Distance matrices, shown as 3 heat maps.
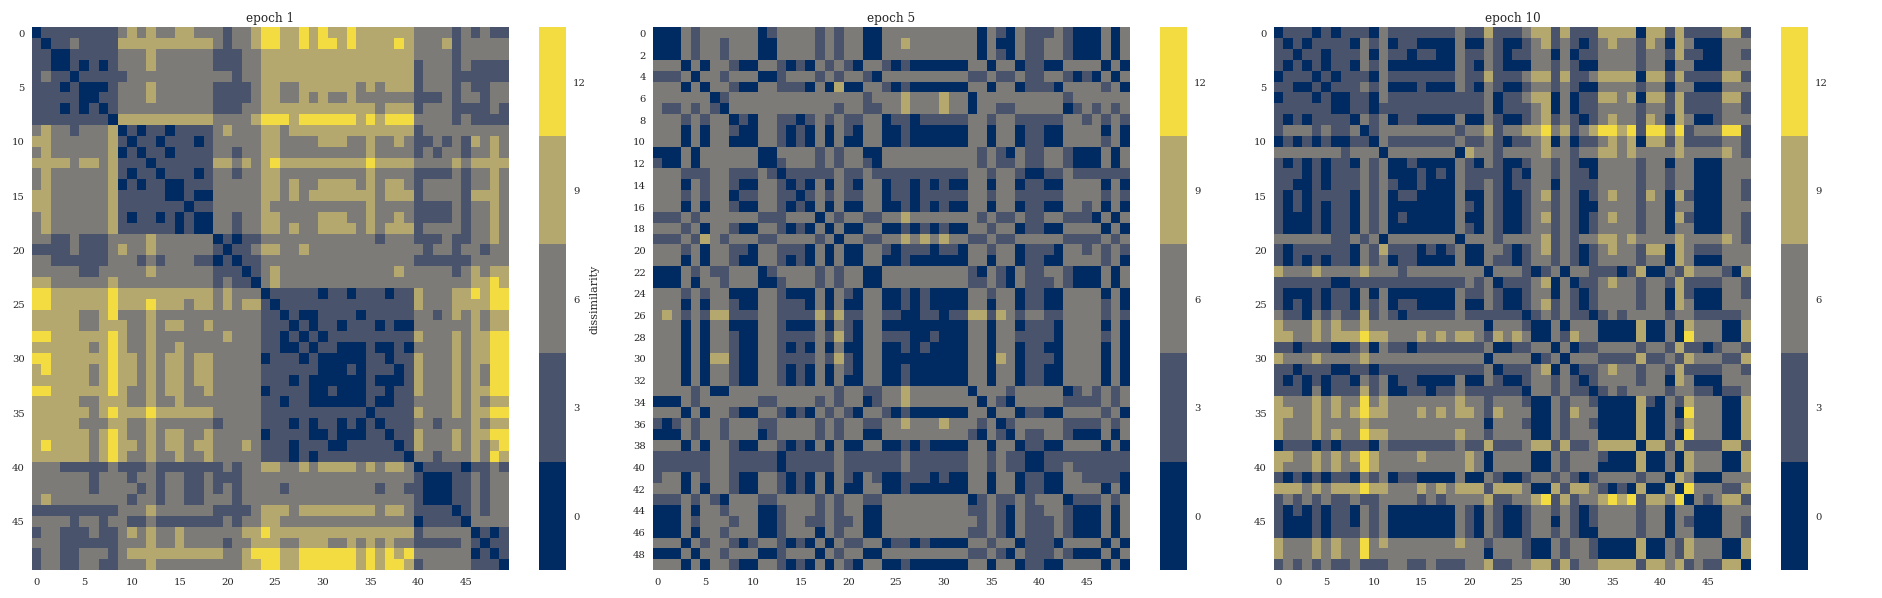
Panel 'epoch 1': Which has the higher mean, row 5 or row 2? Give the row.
2
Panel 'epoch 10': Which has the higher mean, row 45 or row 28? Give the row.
28
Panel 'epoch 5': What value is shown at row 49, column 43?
6
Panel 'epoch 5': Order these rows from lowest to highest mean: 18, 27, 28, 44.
27, 18, 28, 44
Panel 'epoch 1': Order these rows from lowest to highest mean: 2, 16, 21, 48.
21, 16, 2, 48
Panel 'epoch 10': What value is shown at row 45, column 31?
3
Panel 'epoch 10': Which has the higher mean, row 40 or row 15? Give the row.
40
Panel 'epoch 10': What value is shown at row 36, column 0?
9
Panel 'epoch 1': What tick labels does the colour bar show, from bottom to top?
0, 3, 6, 9, 12
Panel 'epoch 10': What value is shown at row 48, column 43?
9
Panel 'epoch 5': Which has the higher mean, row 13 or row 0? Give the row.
0
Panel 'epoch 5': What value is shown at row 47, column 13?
3
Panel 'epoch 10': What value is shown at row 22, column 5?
6
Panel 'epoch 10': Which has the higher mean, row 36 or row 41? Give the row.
36
